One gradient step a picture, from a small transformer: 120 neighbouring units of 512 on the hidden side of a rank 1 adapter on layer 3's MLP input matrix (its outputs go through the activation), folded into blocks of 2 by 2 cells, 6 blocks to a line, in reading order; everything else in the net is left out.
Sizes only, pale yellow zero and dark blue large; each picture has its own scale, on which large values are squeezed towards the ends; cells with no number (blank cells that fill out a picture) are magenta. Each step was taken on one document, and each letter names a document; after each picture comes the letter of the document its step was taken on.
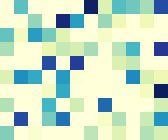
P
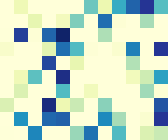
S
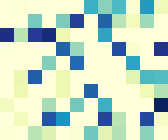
S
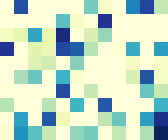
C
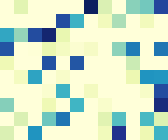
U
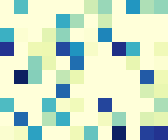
C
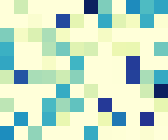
P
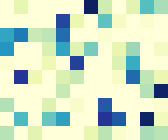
P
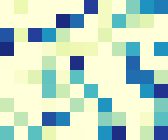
U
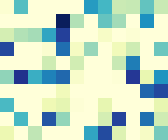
P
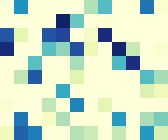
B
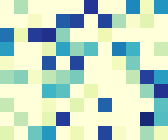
U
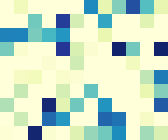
S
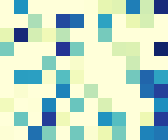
S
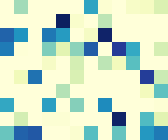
B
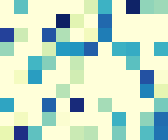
B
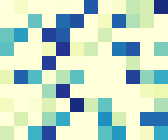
U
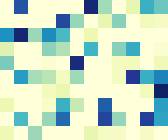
P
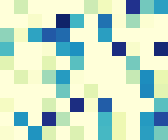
U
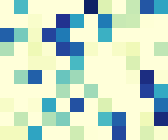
C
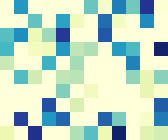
S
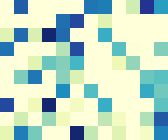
C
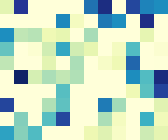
P
